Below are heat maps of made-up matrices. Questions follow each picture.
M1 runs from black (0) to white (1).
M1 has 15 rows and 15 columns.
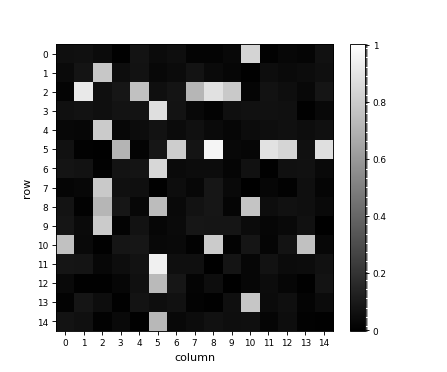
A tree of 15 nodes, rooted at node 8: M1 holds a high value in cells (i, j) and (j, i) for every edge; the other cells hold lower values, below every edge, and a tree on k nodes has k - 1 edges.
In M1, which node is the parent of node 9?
2
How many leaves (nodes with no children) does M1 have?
11
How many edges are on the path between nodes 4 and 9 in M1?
2
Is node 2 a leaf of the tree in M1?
no
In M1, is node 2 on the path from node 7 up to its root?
yes
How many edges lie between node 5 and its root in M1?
1
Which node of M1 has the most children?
5
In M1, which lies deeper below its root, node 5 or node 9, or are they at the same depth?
node 9
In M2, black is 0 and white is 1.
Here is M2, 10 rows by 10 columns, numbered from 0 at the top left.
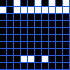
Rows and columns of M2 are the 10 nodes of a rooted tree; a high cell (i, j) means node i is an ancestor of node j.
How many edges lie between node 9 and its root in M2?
2
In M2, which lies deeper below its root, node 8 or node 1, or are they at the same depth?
node 8
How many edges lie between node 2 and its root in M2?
2
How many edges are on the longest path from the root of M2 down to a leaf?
2
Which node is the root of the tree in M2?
1
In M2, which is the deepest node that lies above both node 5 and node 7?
0
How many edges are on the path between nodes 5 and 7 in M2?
2
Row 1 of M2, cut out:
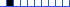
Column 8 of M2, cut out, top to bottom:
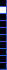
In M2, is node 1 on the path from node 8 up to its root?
yes
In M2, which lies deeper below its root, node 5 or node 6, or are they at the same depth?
the same depth
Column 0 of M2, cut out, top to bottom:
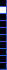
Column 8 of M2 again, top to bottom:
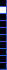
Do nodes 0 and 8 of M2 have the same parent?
yes
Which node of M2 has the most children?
0
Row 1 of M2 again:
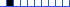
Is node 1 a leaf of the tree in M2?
no
